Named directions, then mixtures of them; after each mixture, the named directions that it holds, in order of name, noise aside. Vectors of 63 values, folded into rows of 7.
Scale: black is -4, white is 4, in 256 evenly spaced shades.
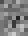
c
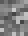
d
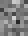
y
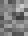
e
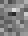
d, e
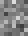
c, e, y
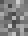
c, d, y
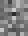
d, e, y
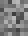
e, y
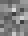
d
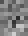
c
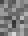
c, d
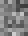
e, y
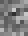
d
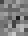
c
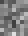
c, d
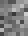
d, e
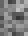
e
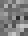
c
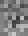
c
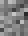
d, e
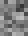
e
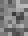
e, y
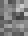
e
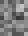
e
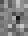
c, e, y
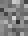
y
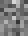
y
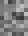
e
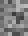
e, y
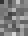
c, d, y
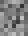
c, e, y
